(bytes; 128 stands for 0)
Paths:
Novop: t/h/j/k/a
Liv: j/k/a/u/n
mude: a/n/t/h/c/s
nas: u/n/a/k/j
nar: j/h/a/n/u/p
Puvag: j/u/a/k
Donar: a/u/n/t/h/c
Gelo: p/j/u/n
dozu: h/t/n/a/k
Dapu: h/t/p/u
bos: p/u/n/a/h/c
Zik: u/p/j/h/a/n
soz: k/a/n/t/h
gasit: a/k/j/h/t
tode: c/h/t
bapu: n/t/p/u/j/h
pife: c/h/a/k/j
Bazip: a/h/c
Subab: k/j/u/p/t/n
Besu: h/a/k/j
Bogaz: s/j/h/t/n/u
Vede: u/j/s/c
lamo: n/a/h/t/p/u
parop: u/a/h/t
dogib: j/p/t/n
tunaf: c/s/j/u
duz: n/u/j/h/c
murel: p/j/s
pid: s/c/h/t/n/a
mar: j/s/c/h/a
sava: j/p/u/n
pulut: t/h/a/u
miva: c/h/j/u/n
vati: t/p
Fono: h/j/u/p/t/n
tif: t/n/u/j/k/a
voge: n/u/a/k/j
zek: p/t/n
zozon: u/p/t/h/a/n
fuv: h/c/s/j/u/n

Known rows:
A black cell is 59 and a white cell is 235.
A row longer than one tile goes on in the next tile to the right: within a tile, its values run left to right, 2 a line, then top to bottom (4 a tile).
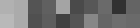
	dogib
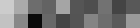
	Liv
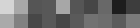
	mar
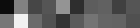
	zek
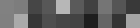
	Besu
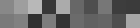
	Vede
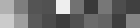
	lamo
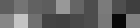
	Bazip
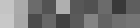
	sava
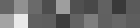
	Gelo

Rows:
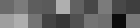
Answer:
mude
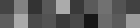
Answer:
Dapu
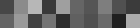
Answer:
parop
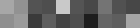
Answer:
Fono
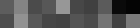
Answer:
pid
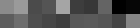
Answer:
Bogaz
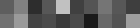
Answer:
dozu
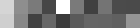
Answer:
duz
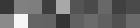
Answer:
bos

